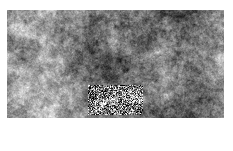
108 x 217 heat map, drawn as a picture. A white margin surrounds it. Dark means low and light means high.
Stripes: none. Roughest part: bottom middle. Ninth with the highest average: bottom left. Odd patch: rougher, in the bottom middle. Grain: blotchy.
